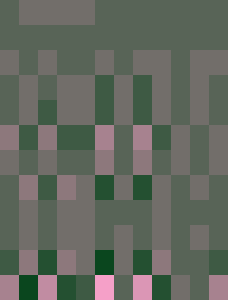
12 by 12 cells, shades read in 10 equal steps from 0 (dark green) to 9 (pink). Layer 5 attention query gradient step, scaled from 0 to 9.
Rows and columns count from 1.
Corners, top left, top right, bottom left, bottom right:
3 3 6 6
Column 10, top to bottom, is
3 3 3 3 3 4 4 3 3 3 3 4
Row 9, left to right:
3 4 3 4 4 3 3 3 4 3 3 3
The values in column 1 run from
2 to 6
